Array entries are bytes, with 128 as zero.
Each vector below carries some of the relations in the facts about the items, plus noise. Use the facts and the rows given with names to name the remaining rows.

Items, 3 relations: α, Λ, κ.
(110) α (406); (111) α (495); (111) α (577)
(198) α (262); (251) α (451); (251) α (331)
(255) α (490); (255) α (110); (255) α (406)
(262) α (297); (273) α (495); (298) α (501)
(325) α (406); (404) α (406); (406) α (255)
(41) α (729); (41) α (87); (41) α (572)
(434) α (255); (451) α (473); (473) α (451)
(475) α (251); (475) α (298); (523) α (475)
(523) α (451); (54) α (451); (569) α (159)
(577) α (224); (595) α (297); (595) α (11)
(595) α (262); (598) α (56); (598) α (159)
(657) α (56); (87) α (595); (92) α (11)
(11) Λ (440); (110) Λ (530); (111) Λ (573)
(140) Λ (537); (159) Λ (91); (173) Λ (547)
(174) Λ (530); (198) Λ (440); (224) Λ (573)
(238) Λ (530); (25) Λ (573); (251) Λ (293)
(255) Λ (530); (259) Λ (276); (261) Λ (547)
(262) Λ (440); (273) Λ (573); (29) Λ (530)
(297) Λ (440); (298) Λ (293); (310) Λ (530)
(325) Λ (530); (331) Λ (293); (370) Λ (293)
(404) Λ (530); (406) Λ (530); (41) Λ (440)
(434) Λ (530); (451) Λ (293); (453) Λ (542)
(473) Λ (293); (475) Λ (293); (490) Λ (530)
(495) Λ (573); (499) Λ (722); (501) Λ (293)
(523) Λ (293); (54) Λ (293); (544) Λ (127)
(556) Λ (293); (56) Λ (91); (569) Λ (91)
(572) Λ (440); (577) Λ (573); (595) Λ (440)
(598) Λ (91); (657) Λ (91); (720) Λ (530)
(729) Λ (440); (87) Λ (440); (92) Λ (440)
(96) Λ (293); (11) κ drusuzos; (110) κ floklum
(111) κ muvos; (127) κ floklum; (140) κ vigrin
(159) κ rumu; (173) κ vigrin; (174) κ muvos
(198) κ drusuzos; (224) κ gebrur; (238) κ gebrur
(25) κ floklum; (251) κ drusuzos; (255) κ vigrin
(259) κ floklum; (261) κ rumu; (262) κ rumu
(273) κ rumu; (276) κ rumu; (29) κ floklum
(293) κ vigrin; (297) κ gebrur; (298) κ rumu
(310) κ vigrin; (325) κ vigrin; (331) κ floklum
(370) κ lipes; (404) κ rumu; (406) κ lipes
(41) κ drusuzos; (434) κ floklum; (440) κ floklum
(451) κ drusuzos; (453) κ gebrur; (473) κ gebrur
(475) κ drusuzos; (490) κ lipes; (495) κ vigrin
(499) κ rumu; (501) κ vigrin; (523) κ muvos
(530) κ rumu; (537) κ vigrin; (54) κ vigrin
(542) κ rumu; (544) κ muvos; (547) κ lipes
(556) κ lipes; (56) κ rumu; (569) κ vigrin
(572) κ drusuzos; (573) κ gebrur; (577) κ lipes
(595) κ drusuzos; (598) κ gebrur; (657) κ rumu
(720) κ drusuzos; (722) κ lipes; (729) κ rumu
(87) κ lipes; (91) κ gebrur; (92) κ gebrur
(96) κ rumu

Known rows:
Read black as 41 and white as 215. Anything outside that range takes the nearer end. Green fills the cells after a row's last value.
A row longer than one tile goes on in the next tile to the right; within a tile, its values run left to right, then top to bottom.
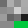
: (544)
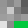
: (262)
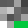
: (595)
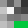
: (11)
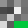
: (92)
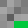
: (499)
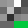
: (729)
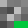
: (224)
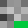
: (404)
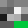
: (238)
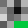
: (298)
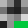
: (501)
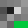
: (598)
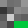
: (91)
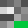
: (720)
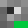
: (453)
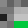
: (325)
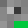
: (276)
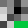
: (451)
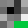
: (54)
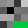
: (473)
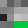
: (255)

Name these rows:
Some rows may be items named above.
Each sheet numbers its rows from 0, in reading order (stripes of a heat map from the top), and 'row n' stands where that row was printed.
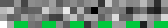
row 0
(198)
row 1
(577)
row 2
(530)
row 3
(473)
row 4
(96)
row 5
(501)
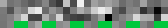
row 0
(140)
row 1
(720)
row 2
(523)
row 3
(174)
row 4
(569)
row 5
(293)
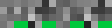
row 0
(259)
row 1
(331)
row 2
(440)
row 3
(331)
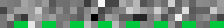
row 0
(547)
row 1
(262)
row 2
(25)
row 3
(41)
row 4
(111)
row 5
(434)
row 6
(297)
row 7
(577)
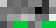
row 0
(495)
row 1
(54)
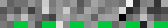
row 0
(537)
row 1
(87)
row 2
(262)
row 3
(499)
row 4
(572)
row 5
(331)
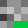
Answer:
(404)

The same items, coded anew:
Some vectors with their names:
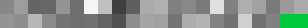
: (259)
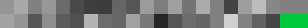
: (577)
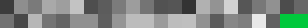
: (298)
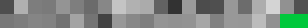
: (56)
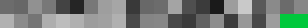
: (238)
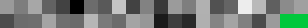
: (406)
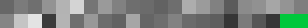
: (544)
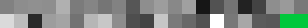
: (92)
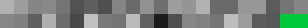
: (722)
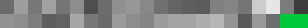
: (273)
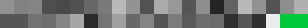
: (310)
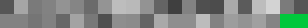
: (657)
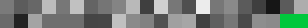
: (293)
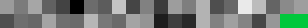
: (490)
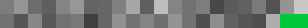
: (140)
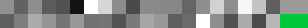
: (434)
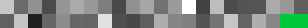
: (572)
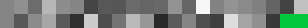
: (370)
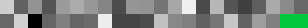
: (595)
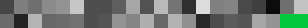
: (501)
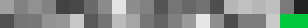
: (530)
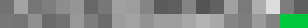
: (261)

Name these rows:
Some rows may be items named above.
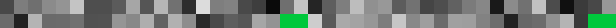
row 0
(501)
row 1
(473)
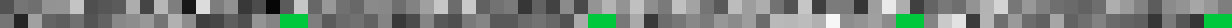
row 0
(54)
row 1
(569)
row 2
(262)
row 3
(544)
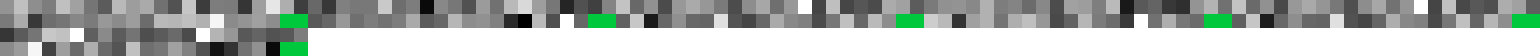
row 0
(262)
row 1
(451)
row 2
(11)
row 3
(297)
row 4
(11)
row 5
(523)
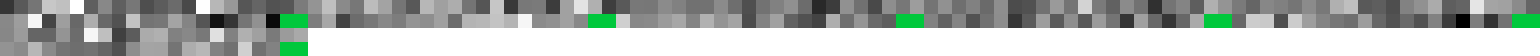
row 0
(523)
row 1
(729)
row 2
(453)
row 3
(495)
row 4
(174)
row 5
(259)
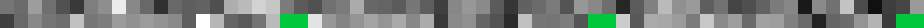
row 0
(404)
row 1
(224)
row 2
(473)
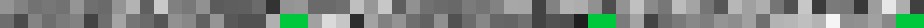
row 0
(537)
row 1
(111)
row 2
(729)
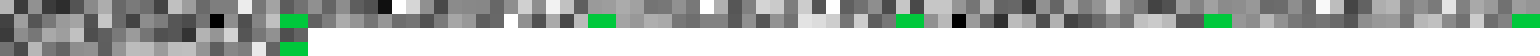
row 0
(720)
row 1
(434)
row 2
(440)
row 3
(87)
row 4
(25)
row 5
(298)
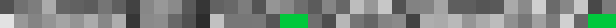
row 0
(224)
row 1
(96)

